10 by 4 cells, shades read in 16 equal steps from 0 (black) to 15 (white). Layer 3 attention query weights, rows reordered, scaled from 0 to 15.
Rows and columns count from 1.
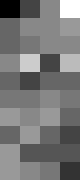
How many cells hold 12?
1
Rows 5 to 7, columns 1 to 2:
6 4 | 7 7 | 9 8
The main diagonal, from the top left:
0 8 8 11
